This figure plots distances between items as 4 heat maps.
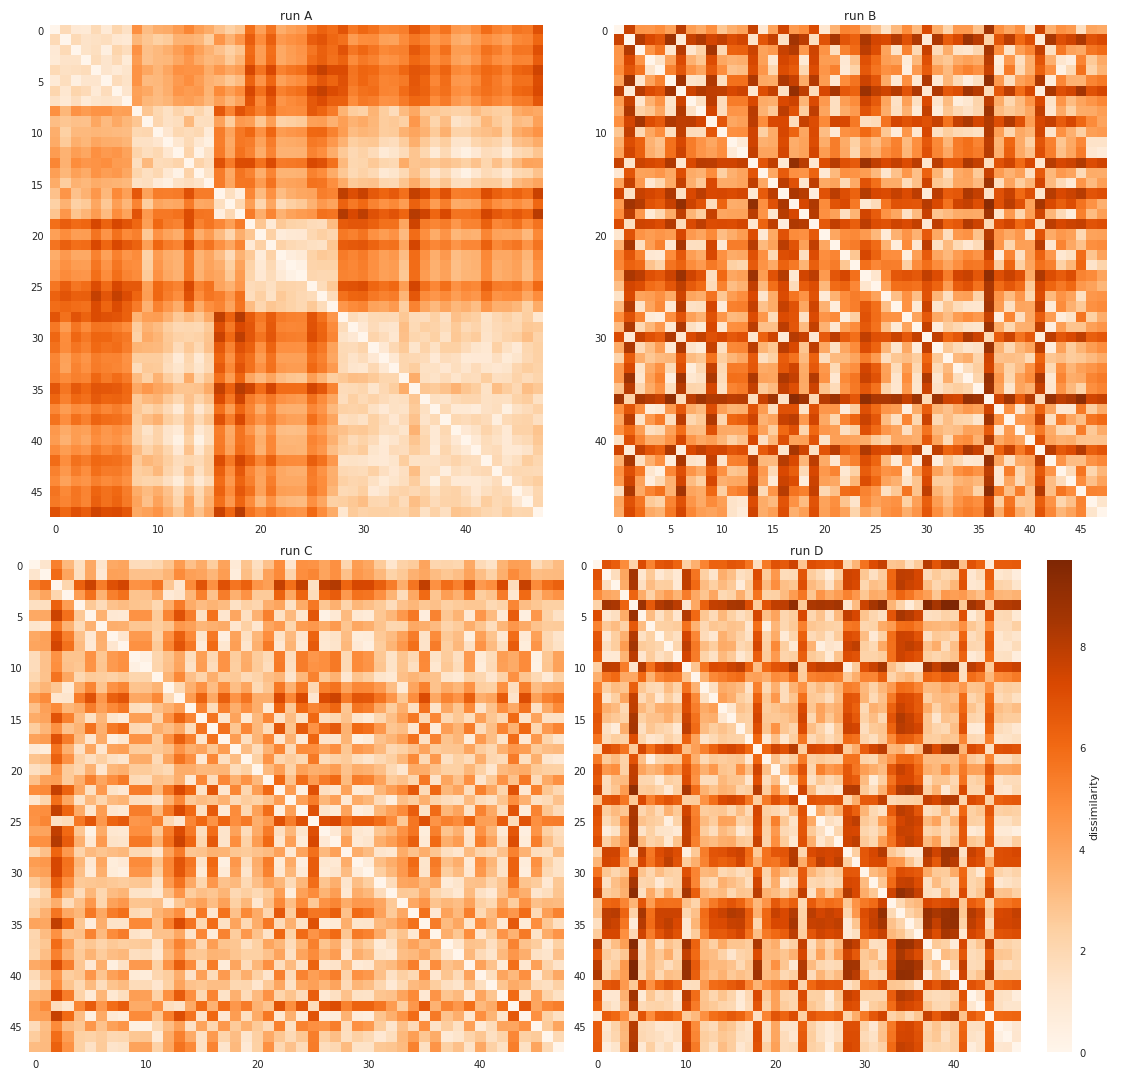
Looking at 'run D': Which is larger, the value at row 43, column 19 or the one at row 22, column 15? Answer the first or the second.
the second
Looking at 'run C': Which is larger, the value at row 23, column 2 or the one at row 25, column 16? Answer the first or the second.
the first
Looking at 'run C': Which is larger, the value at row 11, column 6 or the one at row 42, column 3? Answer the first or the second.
the second
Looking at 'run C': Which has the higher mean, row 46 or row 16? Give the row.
16
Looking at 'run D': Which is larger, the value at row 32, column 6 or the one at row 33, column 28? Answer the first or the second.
the first
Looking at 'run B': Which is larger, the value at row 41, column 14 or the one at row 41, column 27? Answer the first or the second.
the second
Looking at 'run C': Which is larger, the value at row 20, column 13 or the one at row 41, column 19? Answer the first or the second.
the first
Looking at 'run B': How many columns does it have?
48
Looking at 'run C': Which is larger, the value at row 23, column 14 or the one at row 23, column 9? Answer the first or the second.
the first
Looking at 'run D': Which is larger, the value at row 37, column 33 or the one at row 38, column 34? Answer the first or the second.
the second
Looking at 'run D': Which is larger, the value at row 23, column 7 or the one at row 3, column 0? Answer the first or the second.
the first
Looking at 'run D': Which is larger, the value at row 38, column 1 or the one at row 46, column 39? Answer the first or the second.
the first
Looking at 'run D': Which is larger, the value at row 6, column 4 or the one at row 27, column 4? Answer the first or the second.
the second
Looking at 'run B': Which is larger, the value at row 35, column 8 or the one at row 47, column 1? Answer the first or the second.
the second
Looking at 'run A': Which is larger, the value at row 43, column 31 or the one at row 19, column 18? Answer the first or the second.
the second
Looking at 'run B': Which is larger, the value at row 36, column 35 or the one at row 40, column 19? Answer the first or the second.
the first
